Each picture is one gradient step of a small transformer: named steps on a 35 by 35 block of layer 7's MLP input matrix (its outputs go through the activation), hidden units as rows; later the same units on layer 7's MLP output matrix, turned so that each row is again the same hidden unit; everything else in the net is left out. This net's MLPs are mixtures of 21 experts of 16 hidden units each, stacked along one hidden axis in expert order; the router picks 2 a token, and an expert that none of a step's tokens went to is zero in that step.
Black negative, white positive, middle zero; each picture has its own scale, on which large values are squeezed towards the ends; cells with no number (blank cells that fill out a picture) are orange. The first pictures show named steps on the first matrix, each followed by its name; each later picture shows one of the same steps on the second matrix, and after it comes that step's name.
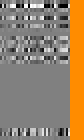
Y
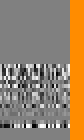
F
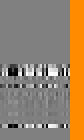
F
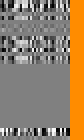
Y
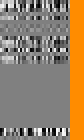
Y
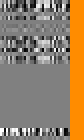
Y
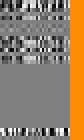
Y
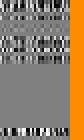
Y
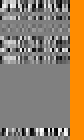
Y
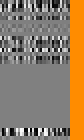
Y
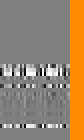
F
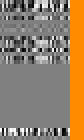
Y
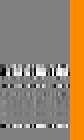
F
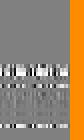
F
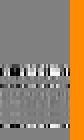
F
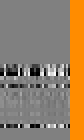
F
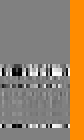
F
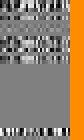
Y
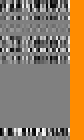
Y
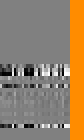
F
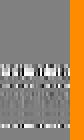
F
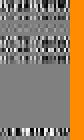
Y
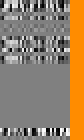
Y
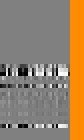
F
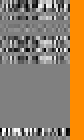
Y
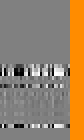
F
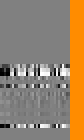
F
